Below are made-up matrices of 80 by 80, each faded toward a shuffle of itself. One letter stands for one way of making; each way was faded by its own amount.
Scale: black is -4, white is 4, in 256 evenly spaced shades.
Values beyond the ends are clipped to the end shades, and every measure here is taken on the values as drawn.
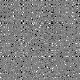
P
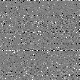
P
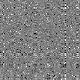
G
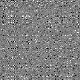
P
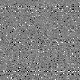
P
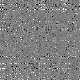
P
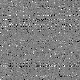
P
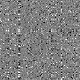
G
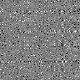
P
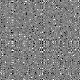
G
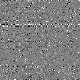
P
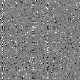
G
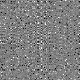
G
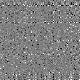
P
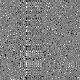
G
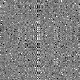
G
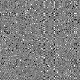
G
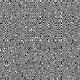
G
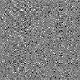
G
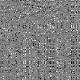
G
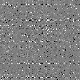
P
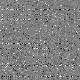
P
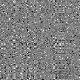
G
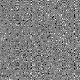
G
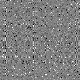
G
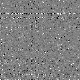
P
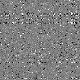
P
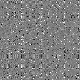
G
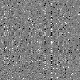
G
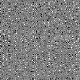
G
